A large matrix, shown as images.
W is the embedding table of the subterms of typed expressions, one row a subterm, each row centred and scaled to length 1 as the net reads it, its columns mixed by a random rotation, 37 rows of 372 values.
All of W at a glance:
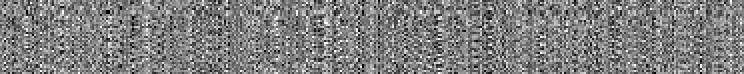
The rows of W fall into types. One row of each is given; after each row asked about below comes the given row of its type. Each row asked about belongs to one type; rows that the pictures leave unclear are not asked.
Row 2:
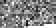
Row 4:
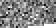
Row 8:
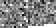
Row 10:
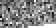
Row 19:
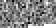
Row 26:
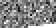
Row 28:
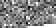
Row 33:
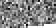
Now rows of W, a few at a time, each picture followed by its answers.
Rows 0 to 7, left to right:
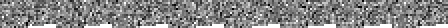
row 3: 33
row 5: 19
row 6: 19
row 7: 2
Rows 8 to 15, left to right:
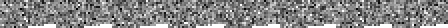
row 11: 8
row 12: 10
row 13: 28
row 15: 4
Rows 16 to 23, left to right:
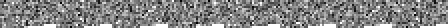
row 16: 2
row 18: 26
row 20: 28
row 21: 8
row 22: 26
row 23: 8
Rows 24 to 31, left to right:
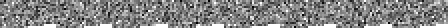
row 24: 2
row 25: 33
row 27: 19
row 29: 8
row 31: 19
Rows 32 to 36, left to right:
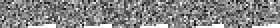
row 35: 2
